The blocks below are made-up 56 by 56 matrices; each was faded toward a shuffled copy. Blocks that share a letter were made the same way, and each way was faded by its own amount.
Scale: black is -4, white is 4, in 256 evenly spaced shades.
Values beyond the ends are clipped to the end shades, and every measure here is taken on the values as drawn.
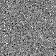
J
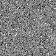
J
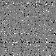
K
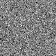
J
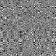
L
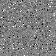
K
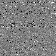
K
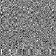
L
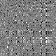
L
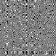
L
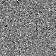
J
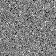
J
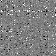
K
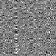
L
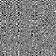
L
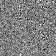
J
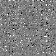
K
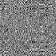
L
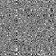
L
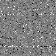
K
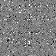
K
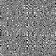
L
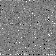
K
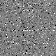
K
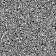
J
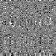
L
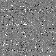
K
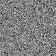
J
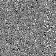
J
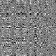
L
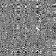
L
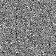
J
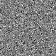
J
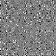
L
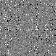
K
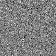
J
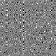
L
